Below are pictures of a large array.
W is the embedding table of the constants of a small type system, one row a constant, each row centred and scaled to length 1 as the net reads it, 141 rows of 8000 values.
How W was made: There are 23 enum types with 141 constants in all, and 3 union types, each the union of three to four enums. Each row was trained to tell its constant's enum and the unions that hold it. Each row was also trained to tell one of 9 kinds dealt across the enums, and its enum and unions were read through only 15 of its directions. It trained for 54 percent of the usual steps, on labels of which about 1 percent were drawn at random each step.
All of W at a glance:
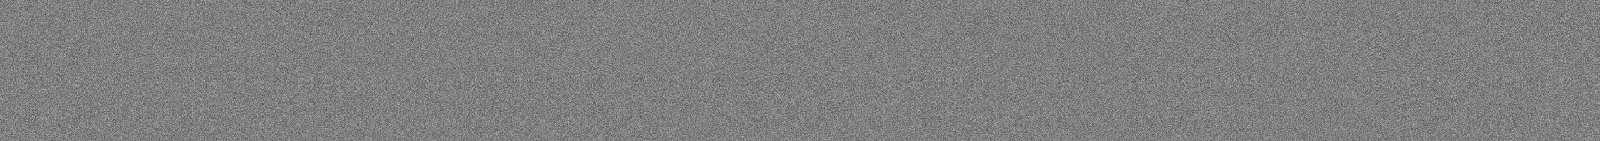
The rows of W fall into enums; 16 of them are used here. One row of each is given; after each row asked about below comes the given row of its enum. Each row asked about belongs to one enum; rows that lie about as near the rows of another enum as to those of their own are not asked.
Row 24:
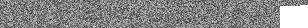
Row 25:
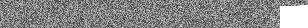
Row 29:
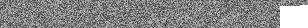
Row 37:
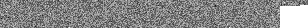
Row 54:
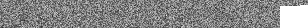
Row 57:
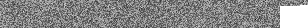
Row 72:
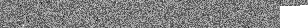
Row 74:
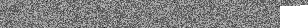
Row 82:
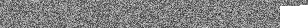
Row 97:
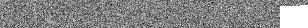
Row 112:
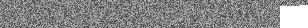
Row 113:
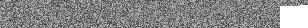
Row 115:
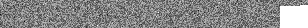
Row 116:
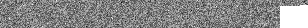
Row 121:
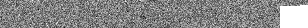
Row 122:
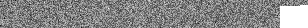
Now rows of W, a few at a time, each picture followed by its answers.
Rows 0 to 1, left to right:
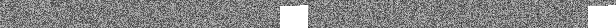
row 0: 113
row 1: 112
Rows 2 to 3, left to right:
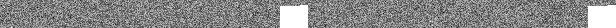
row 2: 82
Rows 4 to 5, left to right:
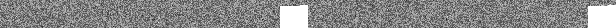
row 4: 116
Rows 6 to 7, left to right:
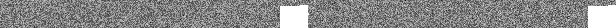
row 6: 116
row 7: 112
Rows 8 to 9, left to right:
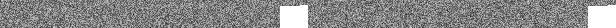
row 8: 24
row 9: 24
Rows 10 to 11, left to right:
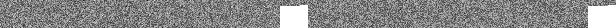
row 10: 74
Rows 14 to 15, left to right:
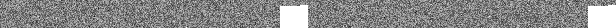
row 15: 122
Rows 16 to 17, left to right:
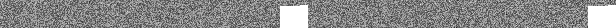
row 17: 122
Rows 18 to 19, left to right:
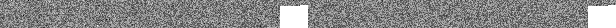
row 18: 115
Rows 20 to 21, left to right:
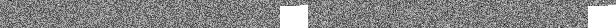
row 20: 57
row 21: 122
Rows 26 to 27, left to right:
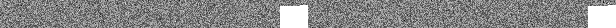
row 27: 72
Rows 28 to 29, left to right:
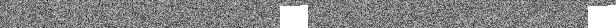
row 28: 121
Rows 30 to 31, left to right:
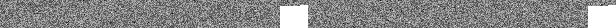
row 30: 37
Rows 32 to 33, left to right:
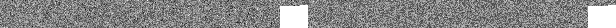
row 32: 82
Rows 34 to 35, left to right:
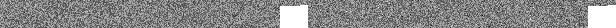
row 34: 97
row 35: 115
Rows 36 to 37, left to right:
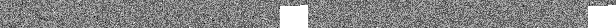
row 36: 115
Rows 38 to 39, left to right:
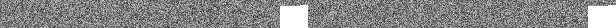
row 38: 121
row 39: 112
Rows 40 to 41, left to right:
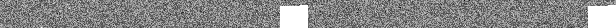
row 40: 82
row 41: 29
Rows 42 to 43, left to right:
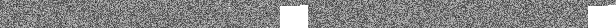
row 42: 24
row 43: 57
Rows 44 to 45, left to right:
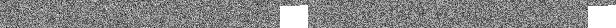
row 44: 74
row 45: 24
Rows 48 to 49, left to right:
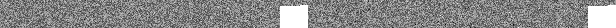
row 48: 97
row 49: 29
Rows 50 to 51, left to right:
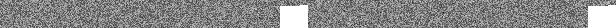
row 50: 82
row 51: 74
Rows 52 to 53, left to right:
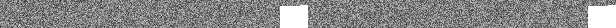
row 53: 54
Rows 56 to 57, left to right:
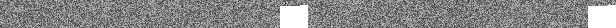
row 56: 54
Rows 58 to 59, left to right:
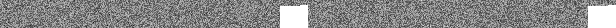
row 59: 25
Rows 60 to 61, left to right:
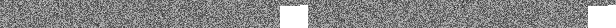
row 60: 122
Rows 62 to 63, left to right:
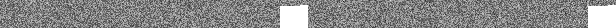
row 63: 57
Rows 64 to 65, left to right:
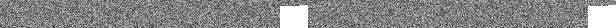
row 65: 97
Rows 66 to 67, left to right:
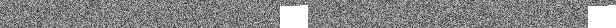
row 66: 122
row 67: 82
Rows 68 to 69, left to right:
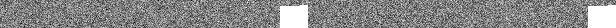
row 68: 29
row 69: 82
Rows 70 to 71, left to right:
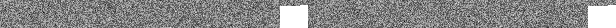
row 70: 25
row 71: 116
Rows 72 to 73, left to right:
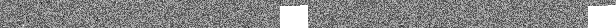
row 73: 54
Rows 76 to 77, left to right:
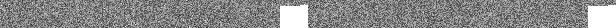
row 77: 122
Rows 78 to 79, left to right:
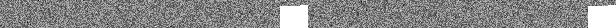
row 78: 112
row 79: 113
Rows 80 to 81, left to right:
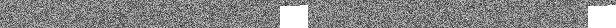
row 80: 74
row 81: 74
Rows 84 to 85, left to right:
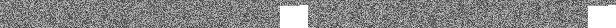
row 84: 112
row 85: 112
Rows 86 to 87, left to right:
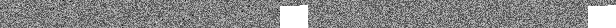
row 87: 25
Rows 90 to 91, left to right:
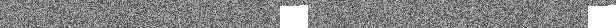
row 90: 74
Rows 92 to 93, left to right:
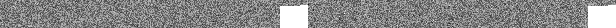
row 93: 121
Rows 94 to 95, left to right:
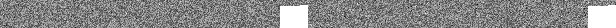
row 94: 115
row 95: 97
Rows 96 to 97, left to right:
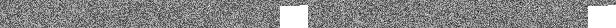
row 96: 72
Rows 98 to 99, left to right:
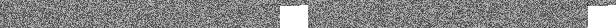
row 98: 116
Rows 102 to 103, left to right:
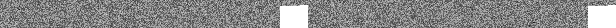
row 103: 112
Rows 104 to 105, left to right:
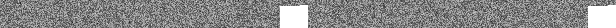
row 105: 29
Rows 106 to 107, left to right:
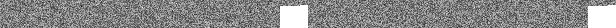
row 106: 74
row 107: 29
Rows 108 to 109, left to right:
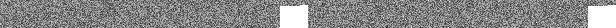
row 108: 116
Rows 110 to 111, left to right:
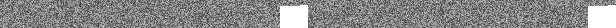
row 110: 122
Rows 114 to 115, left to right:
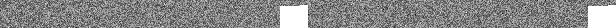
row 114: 72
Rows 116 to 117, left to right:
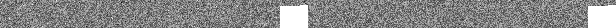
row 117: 116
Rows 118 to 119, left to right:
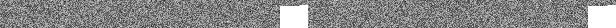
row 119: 57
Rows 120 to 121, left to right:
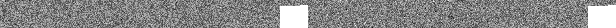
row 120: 25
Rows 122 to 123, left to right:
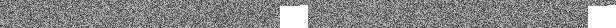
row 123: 82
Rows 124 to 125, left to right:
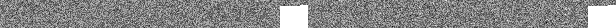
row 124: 37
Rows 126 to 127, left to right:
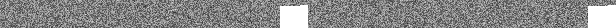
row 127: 25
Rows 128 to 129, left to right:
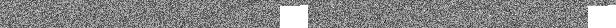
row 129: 29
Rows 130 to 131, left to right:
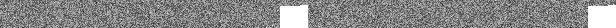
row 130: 29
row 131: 37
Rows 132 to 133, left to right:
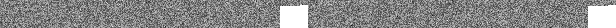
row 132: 115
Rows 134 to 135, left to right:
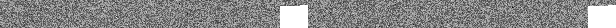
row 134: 54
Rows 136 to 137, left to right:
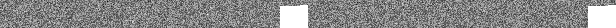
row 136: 54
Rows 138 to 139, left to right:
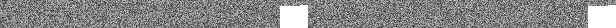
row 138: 72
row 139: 116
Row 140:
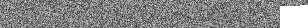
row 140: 37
